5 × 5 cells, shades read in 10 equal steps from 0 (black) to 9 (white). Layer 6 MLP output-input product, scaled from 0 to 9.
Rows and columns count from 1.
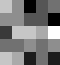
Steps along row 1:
down down up up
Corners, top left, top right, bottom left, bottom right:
7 4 7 1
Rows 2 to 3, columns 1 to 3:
5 5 3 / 2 7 7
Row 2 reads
5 5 3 3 0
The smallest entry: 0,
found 2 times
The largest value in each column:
7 7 7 6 9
